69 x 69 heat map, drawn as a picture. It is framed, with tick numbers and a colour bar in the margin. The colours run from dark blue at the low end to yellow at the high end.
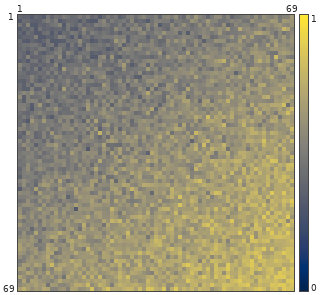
Mirror symmetry: none. Histogram: bell-shaped. Average level on the scale: 60%. Slope: up to the bottom right.
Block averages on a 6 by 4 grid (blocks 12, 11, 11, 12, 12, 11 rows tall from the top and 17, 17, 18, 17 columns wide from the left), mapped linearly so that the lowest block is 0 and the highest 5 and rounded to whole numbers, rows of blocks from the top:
0112 / 1123 / 1233 / 2234 / 2344 / 3445
